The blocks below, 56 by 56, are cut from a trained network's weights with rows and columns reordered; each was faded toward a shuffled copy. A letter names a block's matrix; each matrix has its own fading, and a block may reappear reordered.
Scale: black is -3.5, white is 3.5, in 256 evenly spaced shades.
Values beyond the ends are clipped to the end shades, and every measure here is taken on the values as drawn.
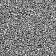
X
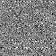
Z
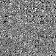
Z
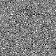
Z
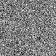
X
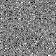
Z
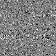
Z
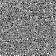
Z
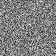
X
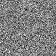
X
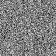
X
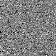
Z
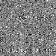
Z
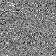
Z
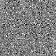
Z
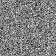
X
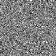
Z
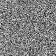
X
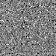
Z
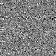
Z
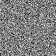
X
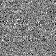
Z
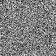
X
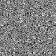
Z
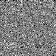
Z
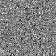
Z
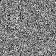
X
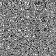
Z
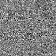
Z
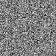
X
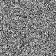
X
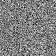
X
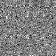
Z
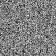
X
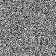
X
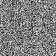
X
